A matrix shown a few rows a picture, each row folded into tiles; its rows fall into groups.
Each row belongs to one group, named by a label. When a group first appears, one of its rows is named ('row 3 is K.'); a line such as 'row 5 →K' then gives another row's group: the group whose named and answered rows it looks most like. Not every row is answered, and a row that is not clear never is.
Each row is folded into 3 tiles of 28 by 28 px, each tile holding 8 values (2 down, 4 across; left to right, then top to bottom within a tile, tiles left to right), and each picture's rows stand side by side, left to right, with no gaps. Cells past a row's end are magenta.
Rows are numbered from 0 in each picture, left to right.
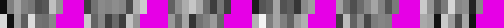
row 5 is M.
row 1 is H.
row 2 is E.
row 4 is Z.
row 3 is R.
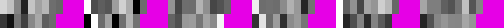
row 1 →Z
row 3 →Z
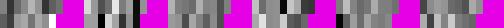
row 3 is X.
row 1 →M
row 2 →M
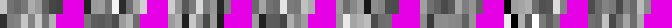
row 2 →M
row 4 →X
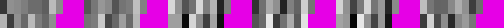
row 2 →M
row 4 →M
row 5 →Z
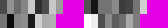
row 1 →R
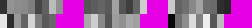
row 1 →R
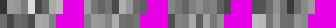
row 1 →X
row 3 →R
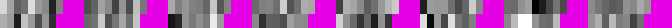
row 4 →H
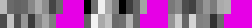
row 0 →Z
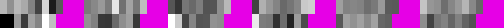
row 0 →E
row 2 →R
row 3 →H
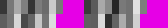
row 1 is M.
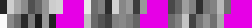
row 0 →H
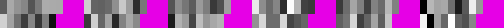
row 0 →H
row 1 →Z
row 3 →X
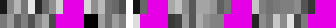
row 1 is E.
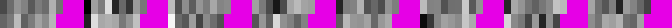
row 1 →R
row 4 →R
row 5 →E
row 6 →H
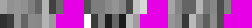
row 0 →E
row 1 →H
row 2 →M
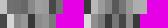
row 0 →Z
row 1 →H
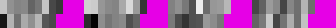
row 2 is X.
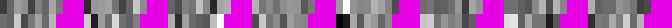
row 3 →Z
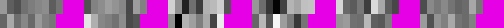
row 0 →Z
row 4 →X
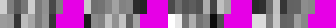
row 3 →R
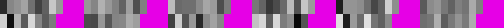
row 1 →E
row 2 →Z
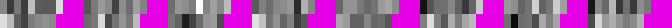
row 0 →R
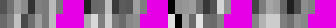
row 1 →R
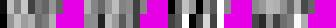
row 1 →M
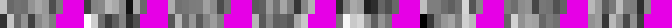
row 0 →Z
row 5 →E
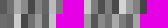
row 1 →X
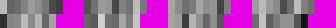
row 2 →M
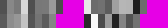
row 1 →Z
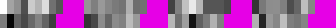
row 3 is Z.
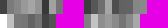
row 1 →R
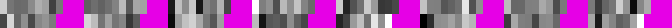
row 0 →Z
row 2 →R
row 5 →E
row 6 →Z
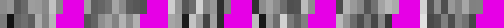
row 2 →M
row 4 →H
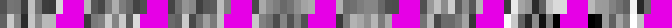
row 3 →H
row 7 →E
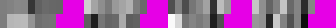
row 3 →M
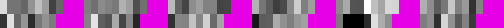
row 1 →X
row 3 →E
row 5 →M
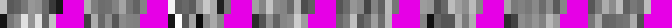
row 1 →Z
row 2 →Z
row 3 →E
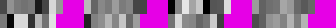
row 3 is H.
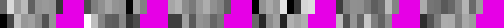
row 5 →E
